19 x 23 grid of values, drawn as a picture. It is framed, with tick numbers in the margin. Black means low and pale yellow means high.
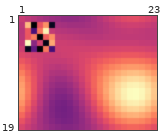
Roughest part: top left. Average level on the scale: 60%. Odd patch: rougher, in the top left.
